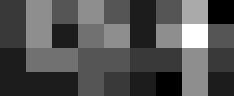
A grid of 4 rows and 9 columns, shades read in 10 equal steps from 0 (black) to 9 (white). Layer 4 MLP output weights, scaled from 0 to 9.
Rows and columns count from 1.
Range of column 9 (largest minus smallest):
3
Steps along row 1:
up down up down down up up down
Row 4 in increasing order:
0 1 1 1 1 1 2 3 5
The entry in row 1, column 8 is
6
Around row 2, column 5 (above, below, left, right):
3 3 4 1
